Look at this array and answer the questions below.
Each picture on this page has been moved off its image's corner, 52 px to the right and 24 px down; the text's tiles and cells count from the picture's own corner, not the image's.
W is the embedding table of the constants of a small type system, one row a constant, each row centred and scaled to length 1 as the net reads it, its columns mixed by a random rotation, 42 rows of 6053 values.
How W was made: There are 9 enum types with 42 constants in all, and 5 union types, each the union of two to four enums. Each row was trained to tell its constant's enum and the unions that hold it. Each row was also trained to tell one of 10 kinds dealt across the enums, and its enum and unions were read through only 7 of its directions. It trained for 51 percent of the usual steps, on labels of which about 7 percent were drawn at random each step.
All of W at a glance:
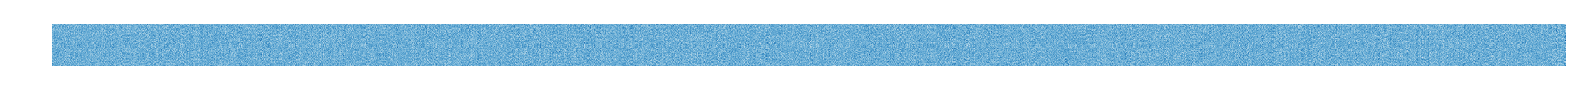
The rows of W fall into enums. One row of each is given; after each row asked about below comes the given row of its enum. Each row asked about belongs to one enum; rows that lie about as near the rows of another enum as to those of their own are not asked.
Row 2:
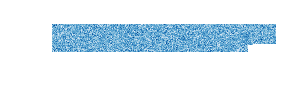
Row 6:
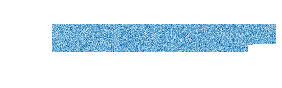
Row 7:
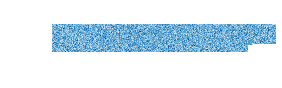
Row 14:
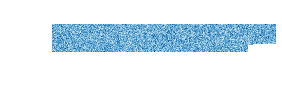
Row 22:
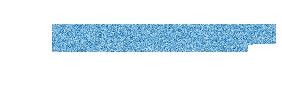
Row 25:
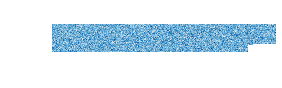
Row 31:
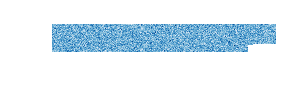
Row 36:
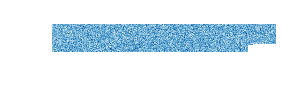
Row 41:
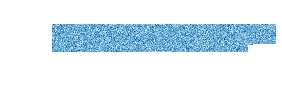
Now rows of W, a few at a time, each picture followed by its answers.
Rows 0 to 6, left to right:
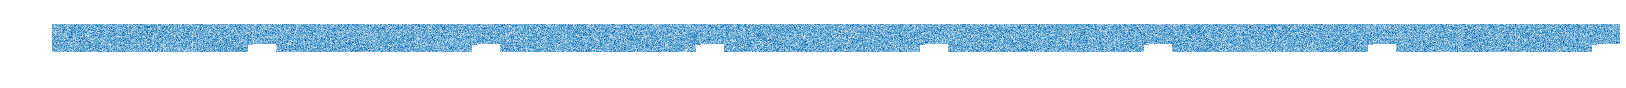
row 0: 22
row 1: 36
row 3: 7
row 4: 7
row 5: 22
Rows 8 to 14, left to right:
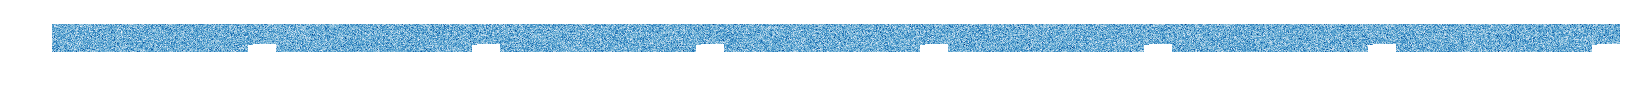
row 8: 25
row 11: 14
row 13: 7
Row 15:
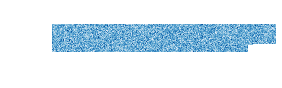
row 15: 31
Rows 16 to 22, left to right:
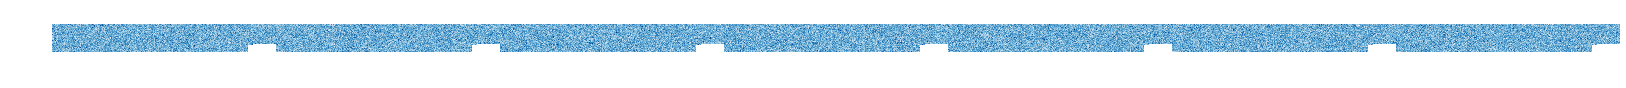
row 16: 41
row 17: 22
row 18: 25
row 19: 31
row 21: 6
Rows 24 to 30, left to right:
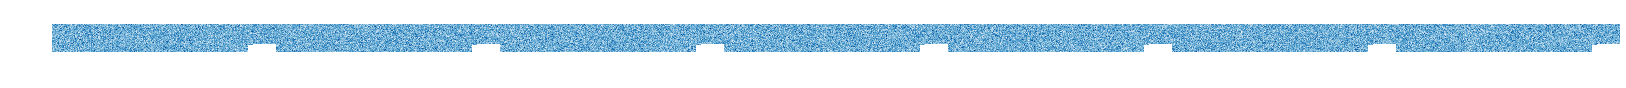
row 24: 7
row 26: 36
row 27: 2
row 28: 41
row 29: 25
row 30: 14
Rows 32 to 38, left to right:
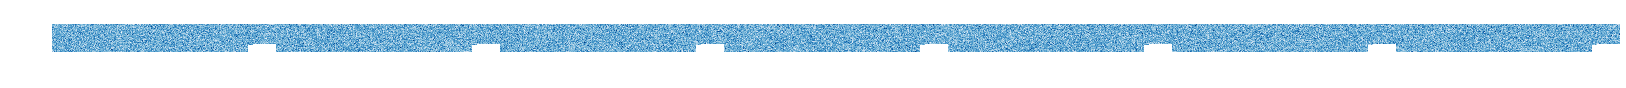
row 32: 25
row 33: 7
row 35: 31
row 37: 22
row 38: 22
